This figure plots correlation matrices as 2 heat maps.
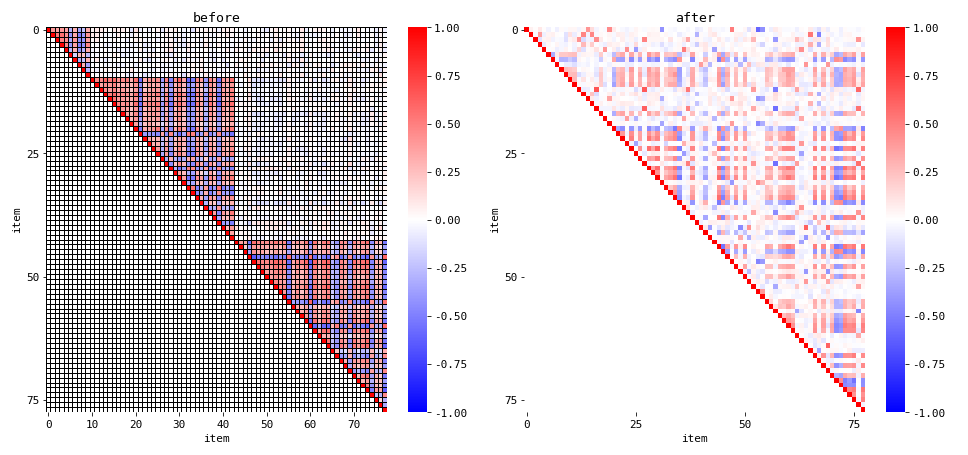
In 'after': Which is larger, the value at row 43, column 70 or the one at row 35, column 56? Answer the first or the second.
the first
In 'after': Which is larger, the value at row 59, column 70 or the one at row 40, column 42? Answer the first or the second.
the first
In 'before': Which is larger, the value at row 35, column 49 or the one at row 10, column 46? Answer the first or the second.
the second
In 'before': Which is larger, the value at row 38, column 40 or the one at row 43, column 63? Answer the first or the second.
the second
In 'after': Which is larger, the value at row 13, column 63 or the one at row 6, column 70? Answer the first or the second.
the first
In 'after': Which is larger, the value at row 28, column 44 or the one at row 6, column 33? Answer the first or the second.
the first
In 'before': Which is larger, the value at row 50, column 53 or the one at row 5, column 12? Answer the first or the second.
the first
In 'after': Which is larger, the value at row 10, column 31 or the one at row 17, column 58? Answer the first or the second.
the second
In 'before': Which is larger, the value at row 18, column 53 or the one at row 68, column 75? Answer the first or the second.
the second
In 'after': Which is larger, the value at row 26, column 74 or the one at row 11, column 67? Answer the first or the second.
the first
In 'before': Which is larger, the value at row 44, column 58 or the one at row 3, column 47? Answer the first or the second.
the first
